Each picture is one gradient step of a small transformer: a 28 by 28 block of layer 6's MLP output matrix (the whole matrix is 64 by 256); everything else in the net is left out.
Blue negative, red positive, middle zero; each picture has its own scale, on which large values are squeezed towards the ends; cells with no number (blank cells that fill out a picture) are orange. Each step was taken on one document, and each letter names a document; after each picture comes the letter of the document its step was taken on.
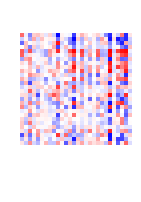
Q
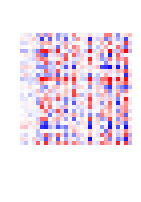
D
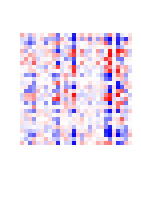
Q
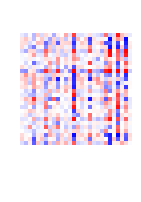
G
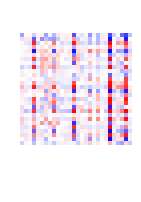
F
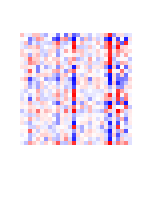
Q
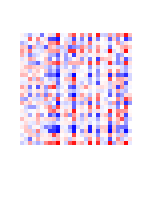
Q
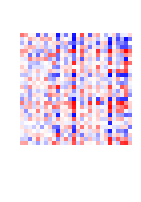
Q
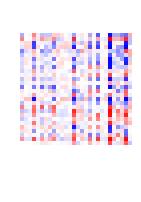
F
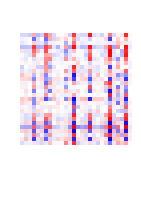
G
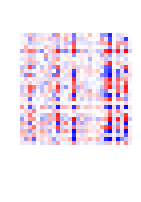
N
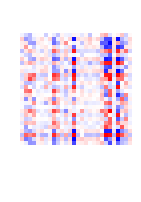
N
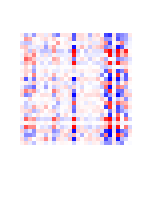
N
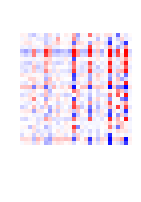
G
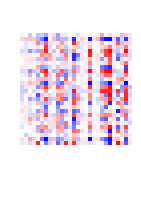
D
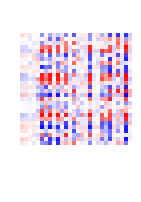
D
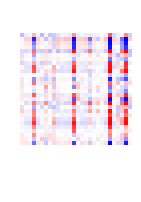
F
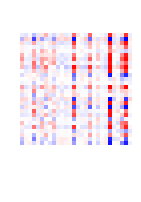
F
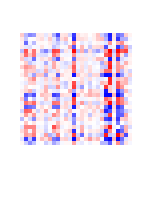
N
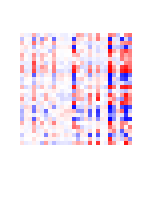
F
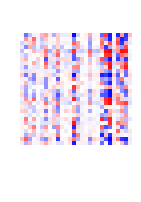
N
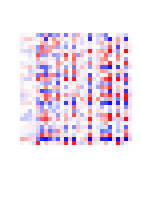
D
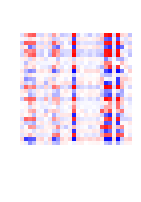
N
